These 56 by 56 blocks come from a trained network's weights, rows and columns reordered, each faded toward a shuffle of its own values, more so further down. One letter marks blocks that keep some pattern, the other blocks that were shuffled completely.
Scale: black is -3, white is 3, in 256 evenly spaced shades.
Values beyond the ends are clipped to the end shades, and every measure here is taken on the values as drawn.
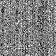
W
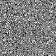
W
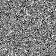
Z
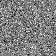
Z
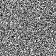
Z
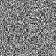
W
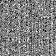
W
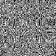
W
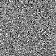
W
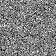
Z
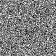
Z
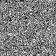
Z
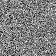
Z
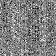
W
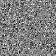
W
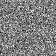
Z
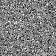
Z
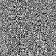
W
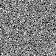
Z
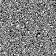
Z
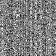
W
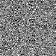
W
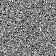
Z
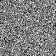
Z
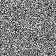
Z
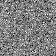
Z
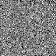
W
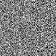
W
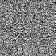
W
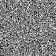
Z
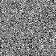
W
